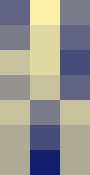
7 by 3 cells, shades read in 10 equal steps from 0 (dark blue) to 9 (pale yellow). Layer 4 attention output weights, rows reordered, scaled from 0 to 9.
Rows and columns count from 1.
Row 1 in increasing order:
3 4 9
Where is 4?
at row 1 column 3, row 2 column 1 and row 5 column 2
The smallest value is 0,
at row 7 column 2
